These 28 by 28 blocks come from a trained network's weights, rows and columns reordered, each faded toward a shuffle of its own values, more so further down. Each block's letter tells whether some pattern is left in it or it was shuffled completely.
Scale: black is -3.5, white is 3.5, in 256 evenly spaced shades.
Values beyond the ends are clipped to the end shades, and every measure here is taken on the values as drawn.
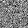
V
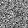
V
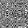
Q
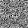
Q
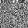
Q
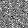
V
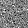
V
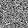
V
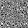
Q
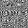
Q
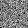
V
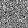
V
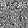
Q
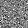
V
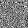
Q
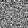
Q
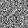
Q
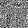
Q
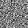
Q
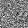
Q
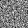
V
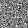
V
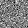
V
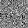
Q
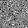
V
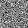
Q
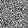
Q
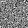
V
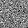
V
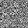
Q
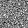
V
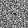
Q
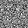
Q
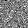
V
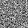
V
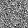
V
